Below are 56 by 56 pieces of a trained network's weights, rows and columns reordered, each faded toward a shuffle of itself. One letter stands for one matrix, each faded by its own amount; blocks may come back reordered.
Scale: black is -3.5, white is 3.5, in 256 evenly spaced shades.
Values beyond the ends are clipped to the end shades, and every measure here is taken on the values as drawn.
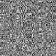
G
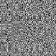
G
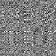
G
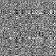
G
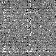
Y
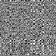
G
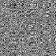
G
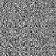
G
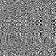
G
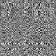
G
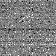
Y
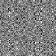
G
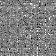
Y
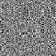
G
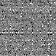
Y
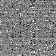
Y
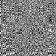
G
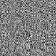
G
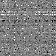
Y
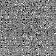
Y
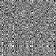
G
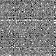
Y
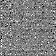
Y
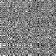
G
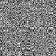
G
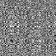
G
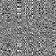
G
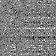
Y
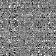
Y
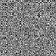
G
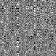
G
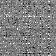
Y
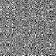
G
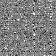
Y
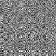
G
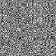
G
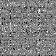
Y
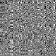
G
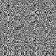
G
